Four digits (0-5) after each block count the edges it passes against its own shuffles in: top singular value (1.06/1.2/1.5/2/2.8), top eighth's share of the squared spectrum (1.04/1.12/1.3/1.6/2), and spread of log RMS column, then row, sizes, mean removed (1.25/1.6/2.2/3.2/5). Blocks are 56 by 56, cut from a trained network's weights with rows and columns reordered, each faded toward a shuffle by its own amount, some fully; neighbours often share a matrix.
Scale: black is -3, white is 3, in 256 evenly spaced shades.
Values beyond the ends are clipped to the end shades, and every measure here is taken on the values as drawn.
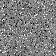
0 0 0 0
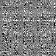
3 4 4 1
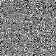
2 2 2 0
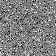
1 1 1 0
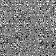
2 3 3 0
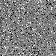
0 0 0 0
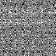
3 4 4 1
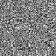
3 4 2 0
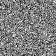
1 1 0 0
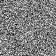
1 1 0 0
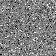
0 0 0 0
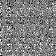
3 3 3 1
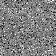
0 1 1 0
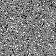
0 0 0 0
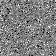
0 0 0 0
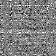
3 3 3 2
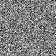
1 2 0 0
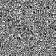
3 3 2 1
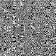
2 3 3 1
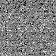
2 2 2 0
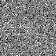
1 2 1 0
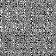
3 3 3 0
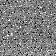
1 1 0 0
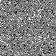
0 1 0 0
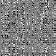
3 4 4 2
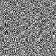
3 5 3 0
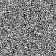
3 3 1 0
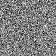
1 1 0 0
